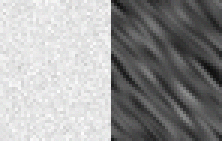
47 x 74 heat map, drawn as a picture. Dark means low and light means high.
It is made of 1 by 2 panels. Panel 1,1: very high, fine-grained, faint in contrast. Panel 1,2: low, slanting down to the right.
